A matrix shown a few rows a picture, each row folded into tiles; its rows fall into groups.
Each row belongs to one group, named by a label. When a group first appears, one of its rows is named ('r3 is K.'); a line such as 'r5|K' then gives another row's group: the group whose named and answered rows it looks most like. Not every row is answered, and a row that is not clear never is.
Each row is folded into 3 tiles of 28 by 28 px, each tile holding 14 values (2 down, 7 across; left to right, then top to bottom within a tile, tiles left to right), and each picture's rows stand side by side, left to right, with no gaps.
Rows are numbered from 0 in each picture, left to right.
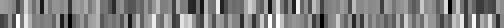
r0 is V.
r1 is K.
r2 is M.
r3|V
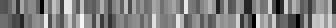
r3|K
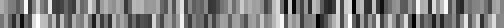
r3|V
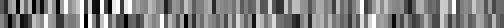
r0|M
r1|K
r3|K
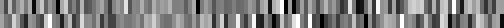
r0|M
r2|K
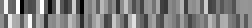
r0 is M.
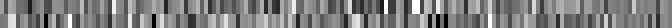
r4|M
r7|V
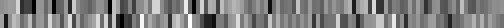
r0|M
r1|K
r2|K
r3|V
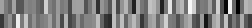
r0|V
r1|M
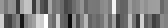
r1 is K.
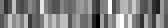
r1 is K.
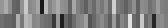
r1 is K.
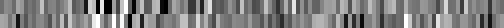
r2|M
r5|V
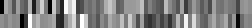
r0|M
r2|V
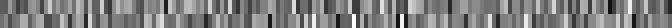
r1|K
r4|V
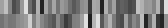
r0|V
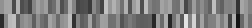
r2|V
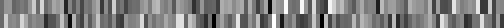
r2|K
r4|V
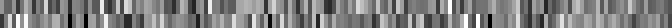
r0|V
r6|K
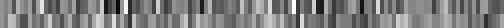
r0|M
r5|V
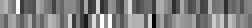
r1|V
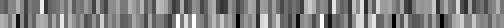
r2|V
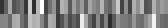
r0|M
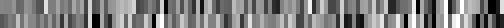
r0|V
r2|M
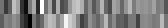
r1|K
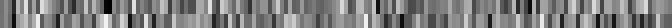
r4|V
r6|M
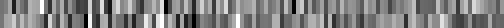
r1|K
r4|K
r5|K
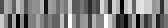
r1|K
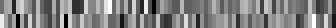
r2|V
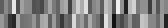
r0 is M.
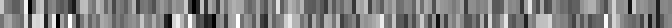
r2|K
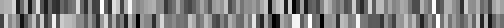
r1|K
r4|K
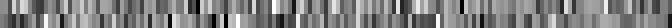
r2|K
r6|M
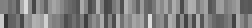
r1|V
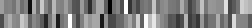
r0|K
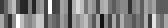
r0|M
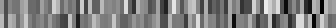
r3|M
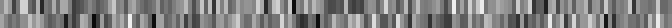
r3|V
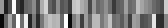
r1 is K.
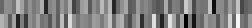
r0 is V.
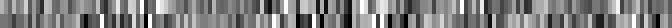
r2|V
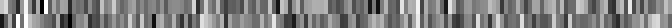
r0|V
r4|M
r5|K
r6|V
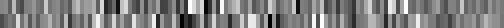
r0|V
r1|M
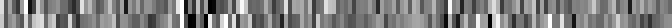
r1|V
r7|V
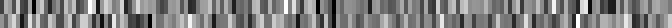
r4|M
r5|K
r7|M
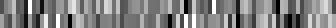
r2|V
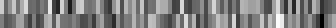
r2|V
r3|V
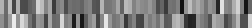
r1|K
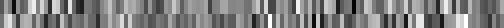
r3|V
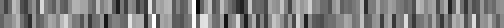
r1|M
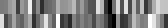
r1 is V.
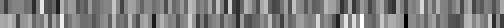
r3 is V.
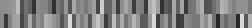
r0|M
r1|M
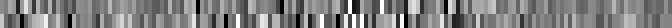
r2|K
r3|K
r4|V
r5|K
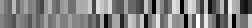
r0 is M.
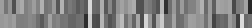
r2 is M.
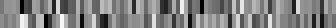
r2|M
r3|V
